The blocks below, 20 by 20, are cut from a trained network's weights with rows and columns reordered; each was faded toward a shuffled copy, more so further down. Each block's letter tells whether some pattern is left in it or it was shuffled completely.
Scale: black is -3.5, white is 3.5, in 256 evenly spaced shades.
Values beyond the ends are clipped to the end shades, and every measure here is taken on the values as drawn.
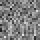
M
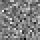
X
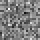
X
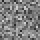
M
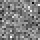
X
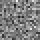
X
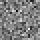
X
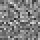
M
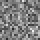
M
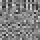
M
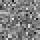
X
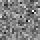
X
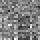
M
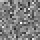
X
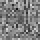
M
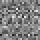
M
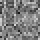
M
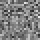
M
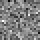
X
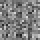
M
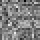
M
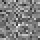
M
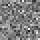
X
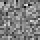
X
